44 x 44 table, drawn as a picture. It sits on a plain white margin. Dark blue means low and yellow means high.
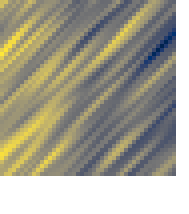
Slope: up to the left. Lone odd cells: none. Grain: diagonal, up to the right. Ninth with the highest average: bottom left.
